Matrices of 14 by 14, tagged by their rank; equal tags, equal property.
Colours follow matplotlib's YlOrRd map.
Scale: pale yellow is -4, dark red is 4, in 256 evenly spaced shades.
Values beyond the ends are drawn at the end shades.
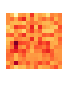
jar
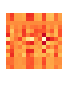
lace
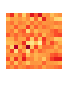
jar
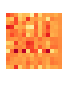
jar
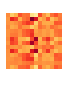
lace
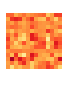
jar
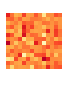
jar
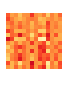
lace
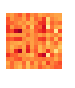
jar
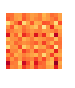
lace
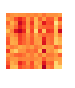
lace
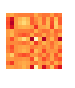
lace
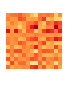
jar
